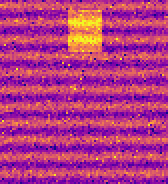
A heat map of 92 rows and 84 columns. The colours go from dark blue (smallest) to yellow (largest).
Odd patch: higher, in the top middle. Stripes: horizontal, repeating 11 times. Ninth with the highest average: top middle. Seam: none.
